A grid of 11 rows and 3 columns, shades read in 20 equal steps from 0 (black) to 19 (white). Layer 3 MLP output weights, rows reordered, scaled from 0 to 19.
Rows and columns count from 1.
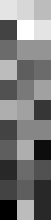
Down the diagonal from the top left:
17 19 11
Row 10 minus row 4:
-9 0 -5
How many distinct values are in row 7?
2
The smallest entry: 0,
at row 11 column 1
